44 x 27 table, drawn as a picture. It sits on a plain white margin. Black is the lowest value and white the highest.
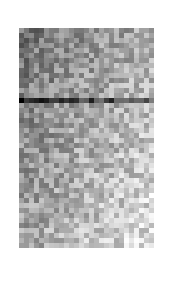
The bottom right is the ninth with the highest average. Row 15 stands out from the rest. The halves do not mirror each other. The top left is the ninth with the lowest average. The field climbs toward the bottom right. No regular stripes run through it.
